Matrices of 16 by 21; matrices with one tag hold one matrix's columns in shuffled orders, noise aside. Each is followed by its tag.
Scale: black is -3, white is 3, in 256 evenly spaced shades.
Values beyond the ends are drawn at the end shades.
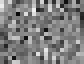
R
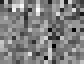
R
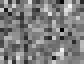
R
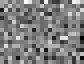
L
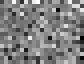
L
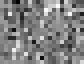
R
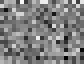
L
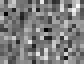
R
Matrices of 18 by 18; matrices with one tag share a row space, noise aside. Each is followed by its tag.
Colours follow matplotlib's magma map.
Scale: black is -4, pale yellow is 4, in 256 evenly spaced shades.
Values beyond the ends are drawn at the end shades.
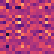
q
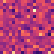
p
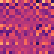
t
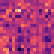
q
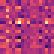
q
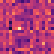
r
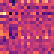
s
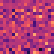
p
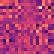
t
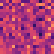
p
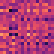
s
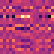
r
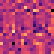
p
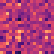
q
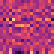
r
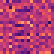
r
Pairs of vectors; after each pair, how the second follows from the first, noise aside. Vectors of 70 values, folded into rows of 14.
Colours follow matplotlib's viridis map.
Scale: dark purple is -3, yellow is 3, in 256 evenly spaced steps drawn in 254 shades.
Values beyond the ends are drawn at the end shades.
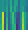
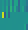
partly zeroed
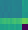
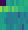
reversed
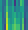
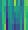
negated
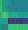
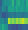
negated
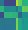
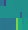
partly zeroed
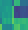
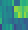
negated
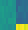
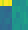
reversed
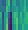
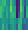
reversed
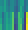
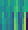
negated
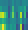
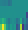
partly zeroed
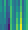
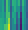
negated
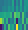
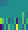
partly zeroed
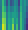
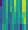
reversed
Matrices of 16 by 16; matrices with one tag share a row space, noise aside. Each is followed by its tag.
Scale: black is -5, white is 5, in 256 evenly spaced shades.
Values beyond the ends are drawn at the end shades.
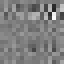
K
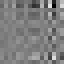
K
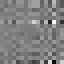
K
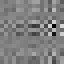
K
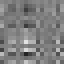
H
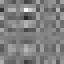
H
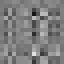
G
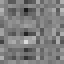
H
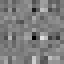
G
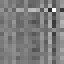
K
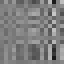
K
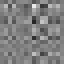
G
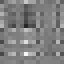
H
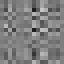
G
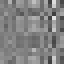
K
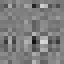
G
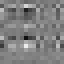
H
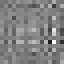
K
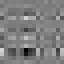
H
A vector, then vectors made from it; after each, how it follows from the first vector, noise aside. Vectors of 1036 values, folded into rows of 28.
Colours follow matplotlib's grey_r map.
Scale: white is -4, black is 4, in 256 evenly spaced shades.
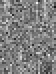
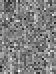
reversed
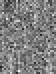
reversed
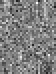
copied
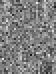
copied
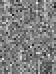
copied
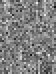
copied
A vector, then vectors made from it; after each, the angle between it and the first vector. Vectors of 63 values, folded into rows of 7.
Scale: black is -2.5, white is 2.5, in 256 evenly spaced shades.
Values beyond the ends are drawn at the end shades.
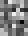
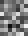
orthogonal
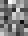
nearly parallel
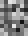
nearly parallel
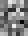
nearly parallel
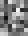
nearly parallel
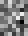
partly aligned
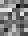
orthogonal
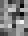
nearly opposite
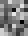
nearly parallel
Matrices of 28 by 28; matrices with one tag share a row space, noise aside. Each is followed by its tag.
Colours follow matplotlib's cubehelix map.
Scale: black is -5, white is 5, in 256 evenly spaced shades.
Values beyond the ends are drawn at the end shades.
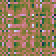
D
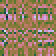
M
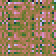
D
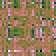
D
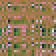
D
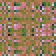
D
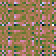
D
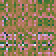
M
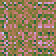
M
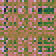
M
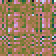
D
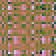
D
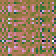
D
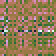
M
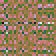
M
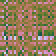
M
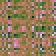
D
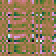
D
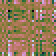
D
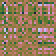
M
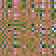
D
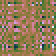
D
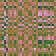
M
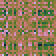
M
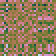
M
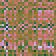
M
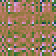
D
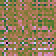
M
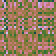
M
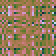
D
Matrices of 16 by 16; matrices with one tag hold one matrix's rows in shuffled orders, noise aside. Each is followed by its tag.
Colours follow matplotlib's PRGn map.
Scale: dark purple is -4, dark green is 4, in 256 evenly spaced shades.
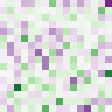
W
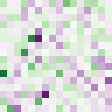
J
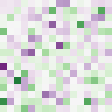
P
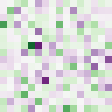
J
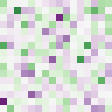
P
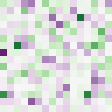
P
